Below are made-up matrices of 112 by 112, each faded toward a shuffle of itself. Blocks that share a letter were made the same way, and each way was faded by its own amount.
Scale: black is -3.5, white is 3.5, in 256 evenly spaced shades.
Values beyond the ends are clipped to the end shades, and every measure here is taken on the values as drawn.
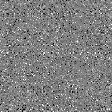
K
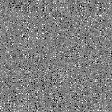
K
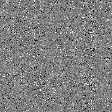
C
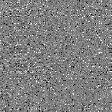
K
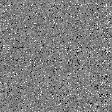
C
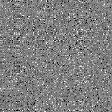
K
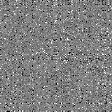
K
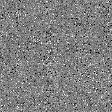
C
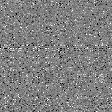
K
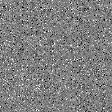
C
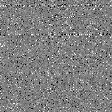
K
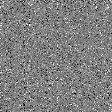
C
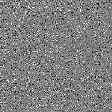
K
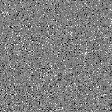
K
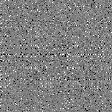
K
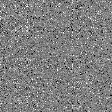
C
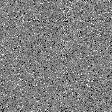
C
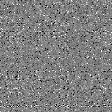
K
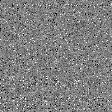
C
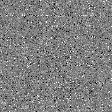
C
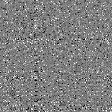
K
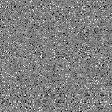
K
